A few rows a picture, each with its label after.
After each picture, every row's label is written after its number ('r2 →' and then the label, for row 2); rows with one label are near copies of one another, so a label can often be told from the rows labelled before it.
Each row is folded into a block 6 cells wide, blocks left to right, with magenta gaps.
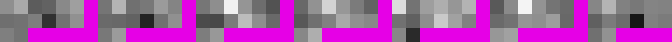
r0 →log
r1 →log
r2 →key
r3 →key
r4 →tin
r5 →key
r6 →log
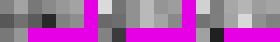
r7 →log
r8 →tin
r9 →tin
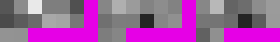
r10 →key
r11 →log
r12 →log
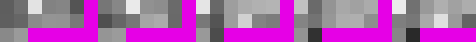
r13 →key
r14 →key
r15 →tin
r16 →tin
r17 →tin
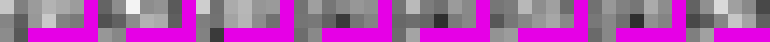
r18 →tin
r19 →key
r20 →tin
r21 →log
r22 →log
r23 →key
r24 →log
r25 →key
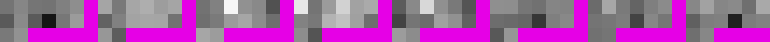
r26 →log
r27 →tin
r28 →key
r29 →tin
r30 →key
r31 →log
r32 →log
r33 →log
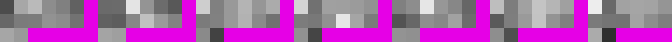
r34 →key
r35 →key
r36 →tin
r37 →tin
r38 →key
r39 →tin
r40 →tin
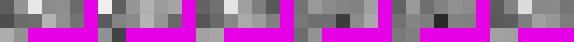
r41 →key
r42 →tin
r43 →key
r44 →log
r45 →log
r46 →key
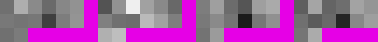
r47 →log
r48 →key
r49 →log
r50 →log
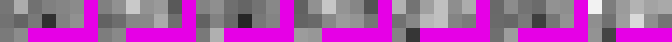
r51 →log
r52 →key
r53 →log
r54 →key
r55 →tin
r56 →log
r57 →tin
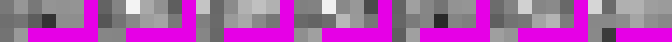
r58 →log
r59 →key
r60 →tin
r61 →key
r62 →log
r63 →key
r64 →tin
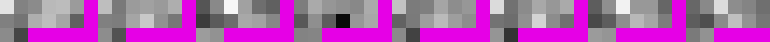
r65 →tin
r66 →tin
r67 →key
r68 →log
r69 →tin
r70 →tin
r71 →key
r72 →key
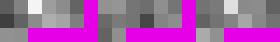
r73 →key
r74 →log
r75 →key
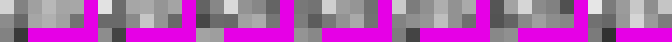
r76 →tin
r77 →tin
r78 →key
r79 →key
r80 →tin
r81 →key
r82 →tin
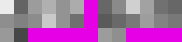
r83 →tin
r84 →key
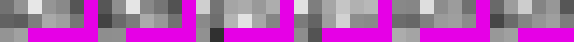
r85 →key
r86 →key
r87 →tin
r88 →tin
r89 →key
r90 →key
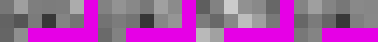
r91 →log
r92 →log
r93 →key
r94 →log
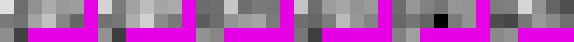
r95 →tin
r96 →tin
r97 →key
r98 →tin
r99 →log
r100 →key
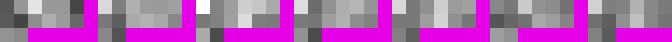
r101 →key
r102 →tin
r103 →tin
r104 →tin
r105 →tin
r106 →key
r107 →tin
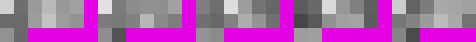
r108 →tin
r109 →tin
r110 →key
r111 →key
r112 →tin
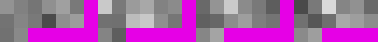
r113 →log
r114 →tin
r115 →key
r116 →key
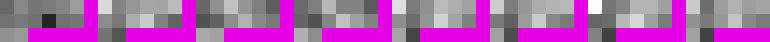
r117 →log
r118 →tin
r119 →key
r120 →key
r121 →tin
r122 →tin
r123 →tin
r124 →tin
